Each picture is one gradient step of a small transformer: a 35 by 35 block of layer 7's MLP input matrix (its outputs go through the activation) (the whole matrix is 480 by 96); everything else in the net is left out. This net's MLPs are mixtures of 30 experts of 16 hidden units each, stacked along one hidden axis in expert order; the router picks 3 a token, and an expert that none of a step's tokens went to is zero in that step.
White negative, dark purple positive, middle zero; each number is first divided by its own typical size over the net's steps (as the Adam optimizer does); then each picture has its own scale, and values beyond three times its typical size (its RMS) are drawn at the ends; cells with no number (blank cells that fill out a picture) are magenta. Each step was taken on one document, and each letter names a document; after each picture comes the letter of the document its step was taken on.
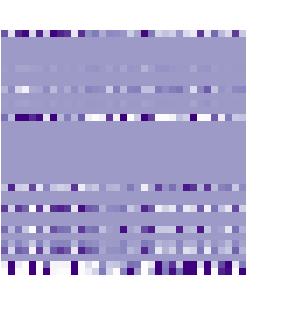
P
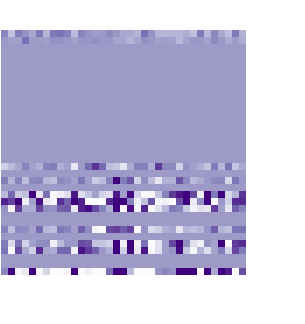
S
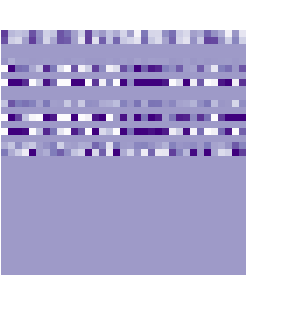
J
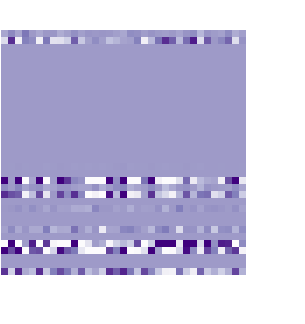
S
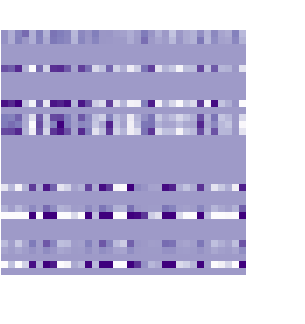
P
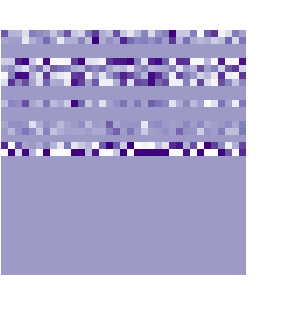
J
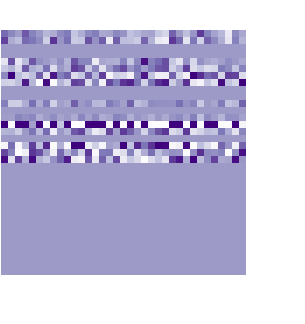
J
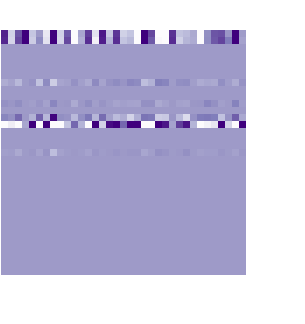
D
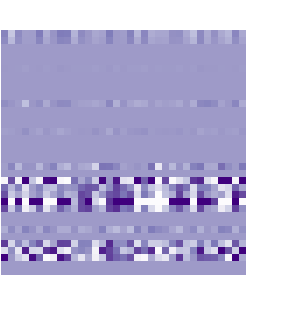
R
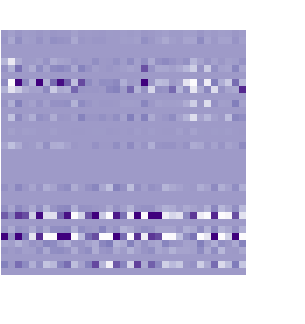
P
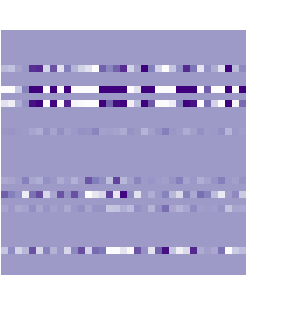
R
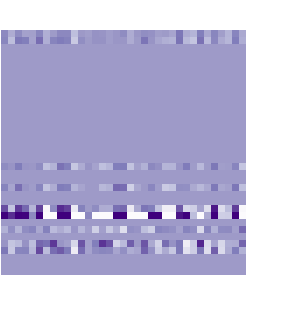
P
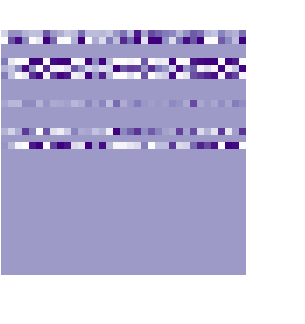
J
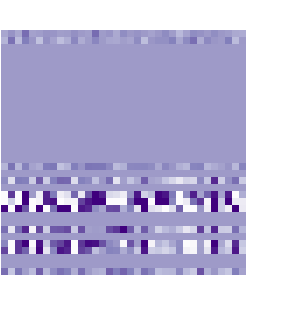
S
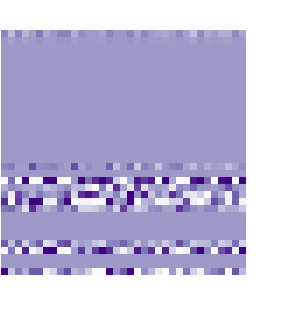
R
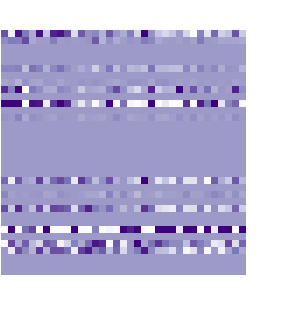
S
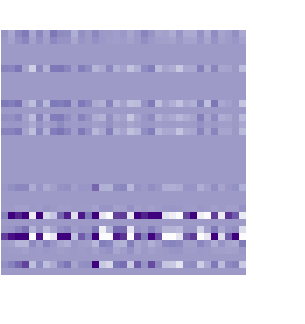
P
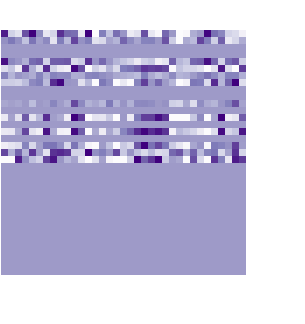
J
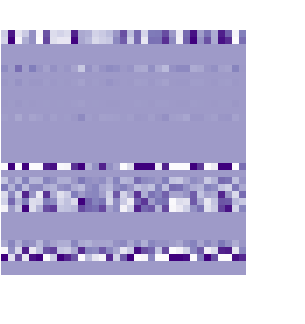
R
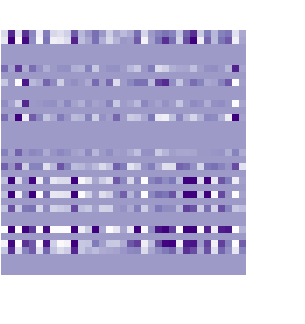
S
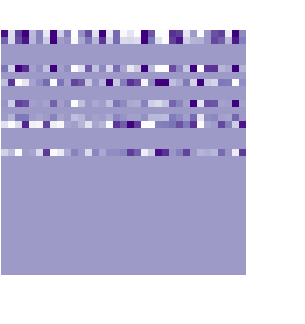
D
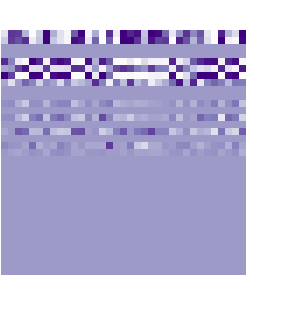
J
